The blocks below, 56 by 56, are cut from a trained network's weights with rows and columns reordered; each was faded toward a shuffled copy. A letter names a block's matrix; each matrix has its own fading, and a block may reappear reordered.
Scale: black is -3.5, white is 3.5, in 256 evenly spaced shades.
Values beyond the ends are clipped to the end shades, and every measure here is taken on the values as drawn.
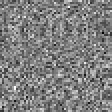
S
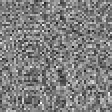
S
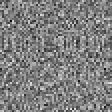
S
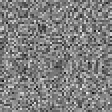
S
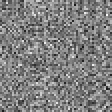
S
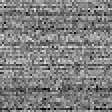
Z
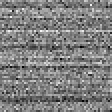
Z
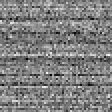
Z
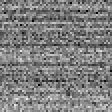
Z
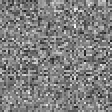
S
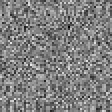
S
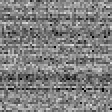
Z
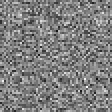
S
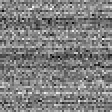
Z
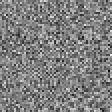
S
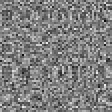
S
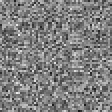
S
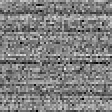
Z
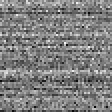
Z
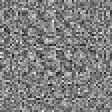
S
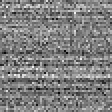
Z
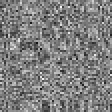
S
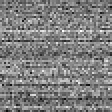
Z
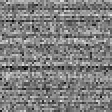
Z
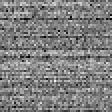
Z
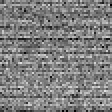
Z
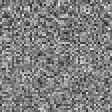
S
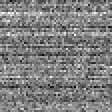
Z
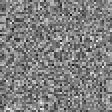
S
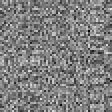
S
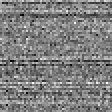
Z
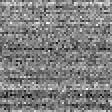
Z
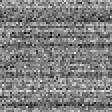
Z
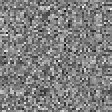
S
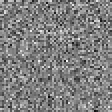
S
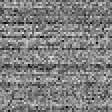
Z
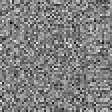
S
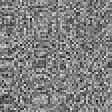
S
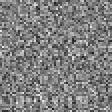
S
